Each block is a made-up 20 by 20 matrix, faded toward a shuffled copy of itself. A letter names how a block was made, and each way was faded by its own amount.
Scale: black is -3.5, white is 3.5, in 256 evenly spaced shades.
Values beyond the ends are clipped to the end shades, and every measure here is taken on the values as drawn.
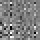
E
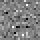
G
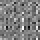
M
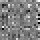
E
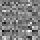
M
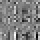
M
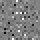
G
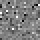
G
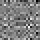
M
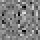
E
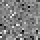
G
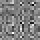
M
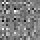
M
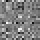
M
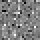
G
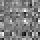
M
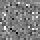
G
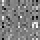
E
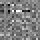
M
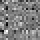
M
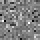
G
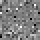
G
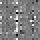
E
